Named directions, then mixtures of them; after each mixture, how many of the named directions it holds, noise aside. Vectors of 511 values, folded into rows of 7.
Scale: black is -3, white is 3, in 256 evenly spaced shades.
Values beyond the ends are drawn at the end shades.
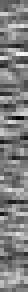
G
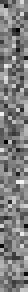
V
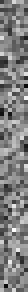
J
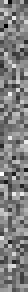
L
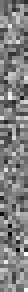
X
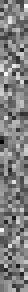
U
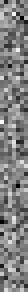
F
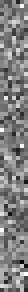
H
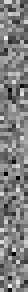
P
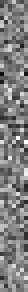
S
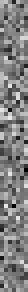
three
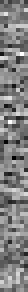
two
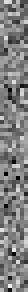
one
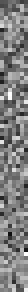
two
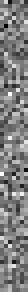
one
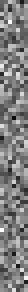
three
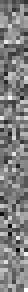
one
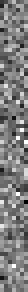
one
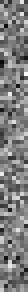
three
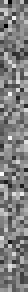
one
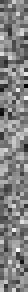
one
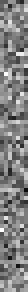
three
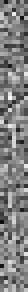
three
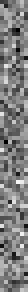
one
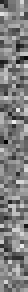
three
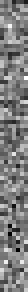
two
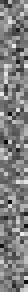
two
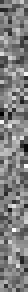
one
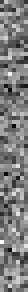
three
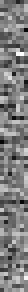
two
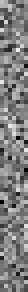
two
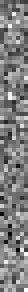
one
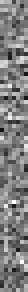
three
